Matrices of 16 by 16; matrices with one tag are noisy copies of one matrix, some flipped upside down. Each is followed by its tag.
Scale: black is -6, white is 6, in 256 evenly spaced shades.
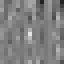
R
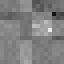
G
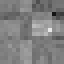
G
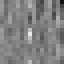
R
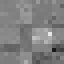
G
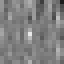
R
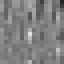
R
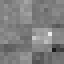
G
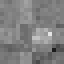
G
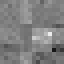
G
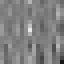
R
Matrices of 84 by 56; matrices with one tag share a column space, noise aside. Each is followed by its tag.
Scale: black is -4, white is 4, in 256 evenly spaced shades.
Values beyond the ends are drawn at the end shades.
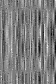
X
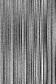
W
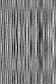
X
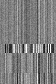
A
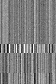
A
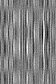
X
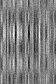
X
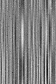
W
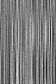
W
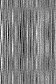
X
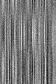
W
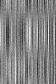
W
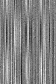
W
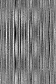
X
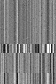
A
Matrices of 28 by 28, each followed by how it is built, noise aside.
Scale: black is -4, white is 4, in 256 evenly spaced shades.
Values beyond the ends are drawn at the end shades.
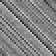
Toeplitz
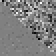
upper triangular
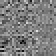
low rank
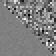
upper triangular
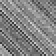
Toeplitz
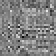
low rank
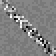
banded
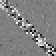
banded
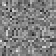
low rank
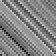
Toeplitz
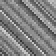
Toeplitz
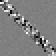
banded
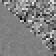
upper triangular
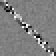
banded
